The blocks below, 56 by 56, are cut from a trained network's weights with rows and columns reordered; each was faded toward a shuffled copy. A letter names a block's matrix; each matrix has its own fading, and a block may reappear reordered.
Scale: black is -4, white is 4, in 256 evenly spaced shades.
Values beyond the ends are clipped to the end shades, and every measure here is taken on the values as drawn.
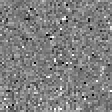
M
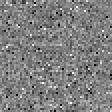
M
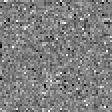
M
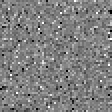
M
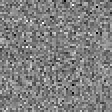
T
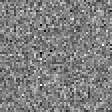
T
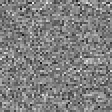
T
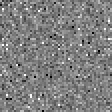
M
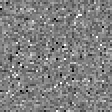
M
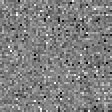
M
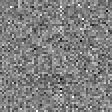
T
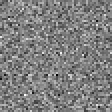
T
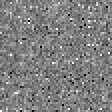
M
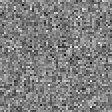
T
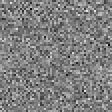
T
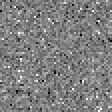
M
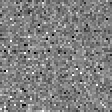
M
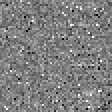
M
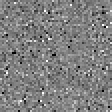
M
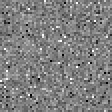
M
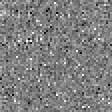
M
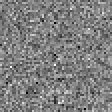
T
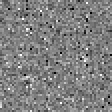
M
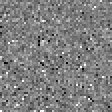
M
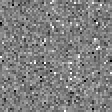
M
